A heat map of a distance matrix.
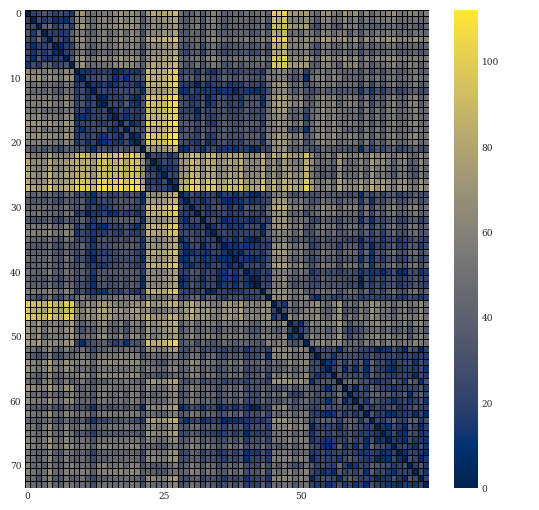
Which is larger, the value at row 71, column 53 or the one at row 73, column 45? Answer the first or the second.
the second
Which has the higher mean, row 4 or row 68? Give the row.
4
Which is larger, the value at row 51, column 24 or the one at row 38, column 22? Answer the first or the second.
the first
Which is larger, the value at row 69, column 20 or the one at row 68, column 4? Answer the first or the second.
the second
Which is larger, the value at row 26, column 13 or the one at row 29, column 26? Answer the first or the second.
the first
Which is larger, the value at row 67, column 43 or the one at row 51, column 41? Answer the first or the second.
the first
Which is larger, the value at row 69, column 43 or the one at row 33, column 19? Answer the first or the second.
the first
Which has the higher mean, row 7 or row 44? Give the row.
7
